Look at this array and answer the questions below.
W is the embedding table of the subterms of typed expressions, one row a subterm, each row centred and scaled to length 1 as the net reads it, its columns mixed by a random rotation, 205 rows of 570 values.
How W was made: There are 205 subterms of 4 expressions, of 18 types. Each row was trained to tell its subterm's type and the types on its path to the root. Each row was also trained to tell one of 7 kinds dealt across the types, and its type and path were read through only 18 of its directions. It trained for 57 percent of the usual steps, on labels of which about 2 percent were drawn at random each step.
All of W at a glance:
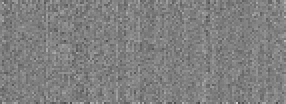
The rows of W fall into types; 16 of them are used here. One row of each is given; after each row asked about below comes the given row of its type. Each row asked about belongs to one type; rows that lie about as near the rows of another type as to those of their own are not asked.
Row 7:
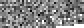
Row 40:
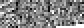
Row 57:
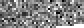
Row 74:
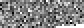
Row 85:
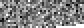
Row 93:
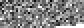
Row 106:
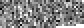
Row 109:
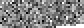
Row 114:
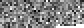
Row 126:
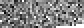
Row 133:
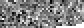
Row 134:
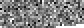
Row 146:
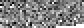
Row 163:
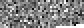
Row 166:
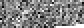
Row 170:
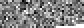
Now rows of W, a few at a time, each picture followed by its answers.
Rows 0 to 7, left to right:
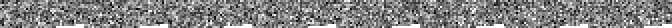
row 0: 93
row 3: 133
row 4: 7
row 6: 170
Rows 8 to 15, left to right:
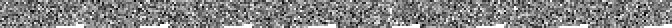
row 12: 57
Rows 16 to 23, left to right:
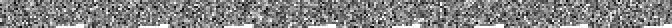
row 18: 109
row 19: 93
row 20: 126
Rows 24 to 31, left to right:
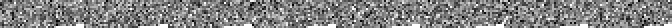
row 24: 93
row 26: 106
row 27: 170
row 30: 126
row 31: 85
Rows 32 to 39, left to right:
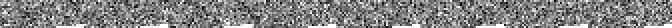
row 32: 74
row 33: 109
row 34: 106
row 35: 114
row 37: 109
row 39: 57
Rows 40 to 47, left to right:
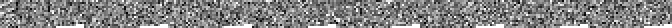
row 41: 7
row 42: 114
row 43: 170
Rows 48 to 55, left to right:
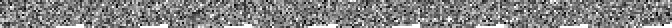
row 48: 114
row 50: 85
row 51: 126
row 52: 109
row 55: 93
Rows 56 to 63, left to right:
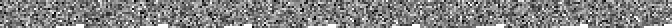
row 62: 106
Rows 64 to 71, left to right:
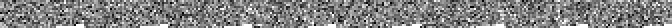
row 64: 85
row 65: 74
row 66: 166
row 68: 85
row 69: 109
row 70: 134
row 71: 74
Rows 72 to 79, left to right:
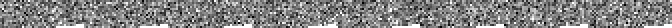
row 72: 7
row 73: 93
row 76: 134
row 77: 133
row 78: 133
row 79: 40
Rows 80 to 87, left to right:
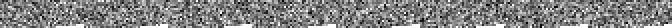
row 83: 134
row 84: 170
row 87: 93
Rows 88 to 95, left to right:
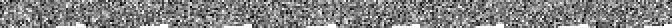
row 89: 114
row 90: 57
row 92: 7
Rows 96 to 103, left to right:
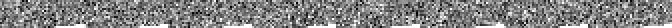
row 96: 7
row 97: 114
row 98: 93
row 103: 126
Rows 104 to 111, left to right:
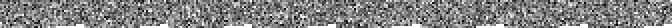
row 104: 134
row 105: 85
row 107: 170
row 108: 126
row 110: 133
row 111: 40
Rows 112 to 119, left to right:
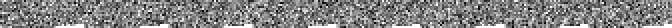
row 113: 163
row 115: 109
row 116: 114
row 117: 7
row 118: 134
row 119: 114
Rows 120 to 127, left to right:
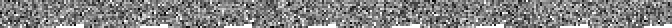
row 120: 126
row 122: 133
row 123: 146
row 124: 7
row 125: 126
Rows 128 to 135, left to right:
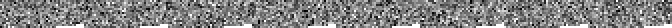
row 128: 106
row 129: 40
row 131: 126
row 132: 85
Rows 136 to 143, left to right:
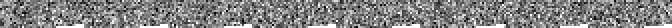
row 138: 163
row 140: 7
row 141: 146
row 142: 109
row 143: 166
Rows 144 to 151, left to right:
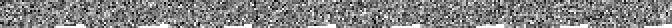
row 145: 114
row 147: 166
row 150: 134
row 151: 166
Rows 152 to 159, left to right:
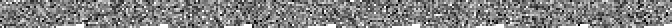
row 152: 109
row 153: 93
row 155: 57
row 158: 106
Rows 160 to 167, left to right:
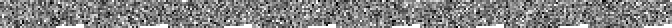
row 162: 170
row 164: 93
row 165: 134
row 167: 114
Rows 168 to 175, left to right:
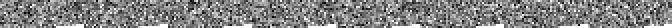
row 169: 170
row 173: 163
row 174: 74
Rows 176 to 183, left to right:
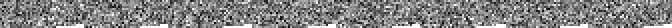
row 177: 106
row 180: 163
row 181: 74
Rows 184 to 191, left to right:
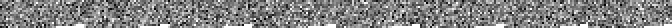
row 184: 106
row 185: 106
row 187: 57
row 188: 57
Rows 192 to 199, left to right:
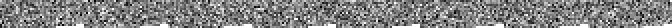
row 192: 126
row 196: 170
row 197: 57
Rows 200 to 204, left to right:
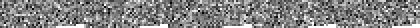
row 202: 166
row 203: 106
